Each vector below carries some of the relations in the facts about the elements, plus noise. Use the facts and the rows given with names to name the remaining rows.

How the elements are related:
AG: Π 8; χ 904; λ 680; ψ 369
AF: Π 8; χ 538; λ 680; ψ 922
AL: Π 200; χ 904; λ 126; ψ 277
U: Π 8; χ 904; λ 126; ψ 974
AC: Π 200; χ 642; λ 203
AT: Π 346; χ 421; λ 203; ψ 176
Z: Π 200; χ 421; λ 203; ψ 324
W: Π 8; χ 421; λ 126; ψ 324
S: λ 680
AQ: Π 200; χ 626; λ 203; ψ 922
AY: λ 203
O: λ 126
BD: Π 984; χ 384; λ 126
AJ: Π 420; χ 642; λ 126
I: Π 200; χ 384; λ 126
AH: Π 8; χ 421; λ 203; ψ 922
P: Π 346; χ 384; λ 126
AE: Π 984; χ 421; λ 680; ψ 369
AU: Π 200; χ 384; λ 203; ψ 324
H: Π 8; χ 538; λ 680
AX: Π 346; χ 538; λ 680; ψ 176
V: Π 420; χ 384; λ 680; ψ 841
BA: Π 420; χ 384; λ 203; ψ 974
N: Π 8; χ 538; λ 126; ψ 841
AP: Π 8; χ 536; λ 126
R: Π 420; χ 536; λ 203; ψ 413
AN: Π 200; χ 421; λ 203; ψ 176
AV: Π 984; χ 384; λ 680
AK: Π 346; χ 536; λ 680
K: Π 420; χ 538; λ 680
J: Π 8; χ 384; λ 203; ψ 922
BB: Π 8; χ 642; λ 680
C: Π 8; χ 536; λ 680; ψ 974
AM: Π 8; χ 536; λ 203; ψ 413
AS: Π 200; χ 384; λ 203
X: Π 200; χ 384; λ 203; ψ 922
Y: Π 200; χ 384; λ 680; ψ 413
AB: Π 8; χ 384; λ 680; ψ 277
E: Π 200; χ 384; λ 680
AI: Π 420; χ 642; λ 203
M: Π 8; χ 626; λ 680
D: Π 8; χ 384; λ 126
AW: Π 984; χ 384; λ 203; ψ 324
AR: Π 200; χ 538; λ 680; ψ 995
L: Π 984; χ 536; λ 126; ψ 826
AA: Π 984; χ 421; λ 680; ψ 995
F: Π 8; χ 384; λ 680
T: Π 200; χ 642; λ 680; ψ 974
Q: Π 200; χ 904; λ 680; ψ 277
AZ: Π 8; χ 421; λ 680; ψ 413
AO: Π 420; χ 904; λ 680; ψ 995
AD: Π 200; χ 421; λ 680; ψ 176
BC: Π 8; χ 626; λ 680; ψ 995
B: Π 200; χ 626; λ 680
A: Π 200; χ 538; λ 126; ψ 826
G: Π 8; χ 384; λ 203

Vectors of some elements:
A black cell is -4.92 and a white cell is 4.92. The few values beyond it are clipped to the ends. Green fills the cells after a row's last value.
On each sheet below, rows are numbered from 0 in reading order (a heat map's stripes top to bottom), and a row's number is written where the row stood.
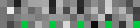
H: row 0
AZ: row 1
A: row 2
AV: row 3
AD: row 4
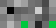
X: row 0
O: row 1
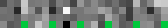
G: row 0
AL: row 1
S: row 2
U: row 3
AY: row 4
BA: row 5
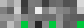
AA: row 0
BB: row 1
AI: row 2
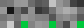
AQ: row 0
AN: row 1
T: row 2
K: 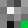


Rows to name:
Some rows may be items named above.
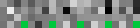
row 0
AX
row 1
D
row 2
AW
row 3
AR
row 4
A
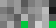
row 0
W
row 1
Q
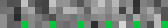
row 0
AY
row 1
AC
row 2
C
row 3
V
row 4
A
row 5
AD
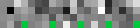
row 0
AW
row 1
AN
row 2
R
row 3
AO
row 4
BA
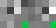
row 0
L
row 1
P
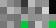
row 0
AF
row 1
AR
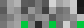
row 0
AB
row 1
I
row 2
BC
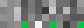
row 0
AE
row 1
AT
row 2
O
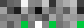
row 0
AS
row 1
AM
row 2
Y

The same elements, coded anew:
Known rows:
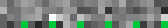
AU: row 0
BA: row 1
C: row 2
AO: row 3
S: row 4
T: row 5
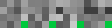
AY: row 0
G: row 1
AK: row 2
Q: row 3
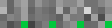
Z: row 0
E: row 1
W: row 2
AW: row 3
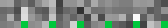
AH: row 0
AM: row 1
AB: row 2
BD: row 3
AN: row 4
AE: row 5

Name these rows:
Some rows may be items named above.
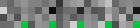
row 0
AW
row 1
BC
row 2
AB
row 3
AM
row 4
AA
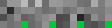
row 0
A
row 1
O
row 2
V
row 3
I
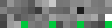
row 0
AV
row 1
AL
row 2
AR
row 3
AN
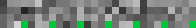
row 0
AB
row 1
AF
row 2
AS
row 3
AD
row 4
L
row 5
Y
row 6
W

